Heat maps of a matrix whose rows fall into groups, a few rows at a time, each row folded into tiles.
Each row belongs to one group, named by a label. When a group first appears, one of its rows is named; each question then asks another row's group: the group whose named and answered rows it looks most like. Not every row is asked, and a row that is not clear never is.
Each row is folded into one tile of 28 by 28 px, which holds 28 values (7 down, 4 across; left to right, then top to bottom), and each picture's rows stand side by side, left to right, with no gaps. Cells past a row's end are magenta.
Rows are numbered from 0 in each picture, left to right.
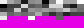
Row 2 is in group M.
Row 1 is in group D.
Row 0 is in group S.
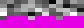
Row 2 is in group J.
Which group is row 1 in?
J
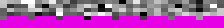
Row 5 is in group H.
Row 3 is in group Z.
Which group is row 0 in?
M
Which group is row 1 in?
M
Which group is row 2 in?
D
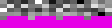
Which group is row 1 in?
S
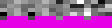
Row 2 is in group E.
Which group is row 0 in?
H
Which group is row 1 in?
H
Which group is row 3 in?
D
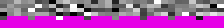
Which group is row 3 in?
Z
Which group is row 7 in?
Z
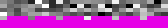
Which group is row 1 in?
S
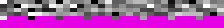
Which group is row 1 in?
Z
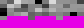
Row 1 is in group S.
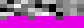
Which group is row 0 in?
Z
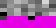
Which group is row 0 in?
H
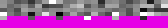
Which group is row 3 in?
D
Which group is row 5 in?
Z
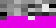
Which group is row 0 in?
H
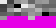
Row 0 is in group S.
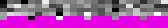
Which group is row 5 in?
E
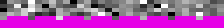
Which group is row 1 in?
M
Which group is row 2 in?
D
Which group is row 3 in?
J
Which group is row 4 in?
H
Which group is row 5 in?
S
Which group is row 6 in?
H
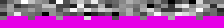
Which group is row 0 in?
E
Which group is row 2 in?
S
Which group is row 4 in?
H
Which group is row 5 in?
J
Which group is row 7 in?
M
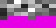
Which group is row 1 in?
M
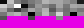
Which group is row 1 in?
H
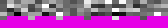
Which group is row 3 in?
M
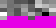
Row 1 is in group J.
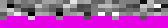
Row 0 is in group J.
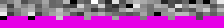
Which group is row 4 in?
S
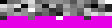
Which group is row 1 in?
M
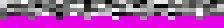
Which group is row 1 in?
J
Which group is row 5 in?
E
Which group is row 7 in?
D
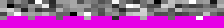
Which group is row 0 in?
J
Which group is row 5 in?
D
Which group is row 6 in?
M
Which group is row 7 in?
D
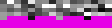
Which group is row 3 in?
Z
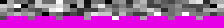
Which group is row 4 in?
D
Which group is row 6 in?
E
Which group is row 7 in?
S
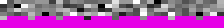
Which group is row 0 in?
S
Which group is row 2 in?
J
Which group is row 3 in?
Z
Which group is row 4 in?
M
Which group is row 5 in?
D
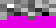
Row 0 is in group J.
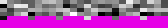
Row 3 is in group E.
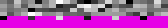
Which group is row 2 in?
S
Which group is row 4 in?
D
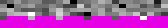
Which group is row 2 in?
D
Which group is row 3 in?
H
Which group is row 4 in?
J
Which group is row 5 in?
D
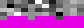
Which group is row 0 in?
J
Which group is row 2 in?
H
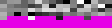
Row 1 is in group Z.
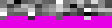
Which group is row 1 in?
D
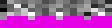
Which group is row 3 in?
J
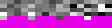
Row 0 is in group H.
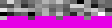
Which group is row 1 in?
H
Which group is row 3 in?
J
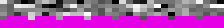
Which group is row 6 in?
H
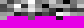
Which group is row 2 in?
Z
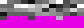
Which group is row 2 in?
S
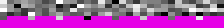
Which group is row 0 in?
M
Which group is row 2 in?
S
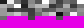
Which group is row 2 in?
E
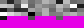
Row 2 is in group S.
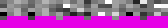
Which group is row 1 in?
H
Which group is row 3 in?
E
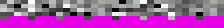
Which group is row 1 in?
M
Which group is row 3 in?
H
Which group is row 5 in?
S
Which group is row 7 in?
H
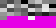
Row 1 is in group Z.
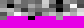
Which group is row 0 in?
J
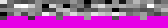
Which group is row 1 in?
Z
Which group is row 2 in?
J
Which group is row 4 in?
Z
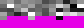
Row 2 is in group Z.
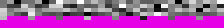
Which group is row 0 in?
D
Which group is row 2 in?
M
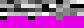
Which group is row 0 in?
Z
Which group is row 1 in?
Z
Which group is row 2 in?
E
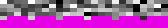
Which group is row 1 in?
S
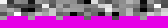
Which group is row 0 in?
J
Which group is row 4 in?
H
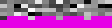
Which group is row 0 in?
Z
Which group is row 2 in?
S
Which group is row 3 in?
E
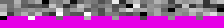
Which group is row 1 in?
D
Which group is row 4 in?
S
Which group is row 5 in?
H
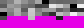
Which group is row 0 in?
H
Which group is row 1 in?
D
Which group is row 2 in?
Z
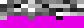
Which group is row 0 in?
S
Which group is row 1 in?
M
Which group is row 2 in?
Z
